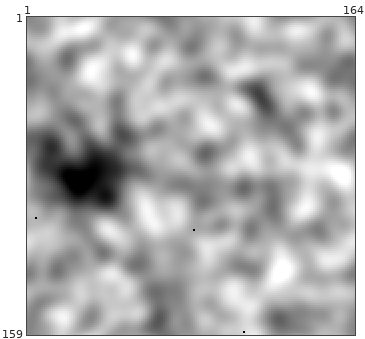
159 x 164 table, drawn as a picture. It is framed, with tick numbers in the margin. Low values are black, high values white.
Odd rows or columns: none. Grain: smooth. Dips: one, in the middle left. Lone odd cells: 3, each lower than its neighbours. Stripes: none. Histogram: skewed, a long tail of low values. Ninth with the lowest average: middle left.
